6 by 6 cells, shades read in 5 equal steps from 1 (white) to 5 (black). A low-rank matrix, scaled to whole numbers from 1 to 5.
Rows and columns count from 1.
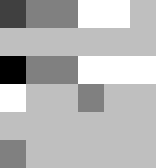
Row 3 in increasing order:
1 1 1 3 3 5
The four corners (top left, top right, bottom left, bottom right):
4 2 3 2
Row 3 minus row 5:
3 1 1 -1 -1 -1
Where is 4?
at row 1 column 1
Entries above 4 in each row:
0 0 1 0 0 0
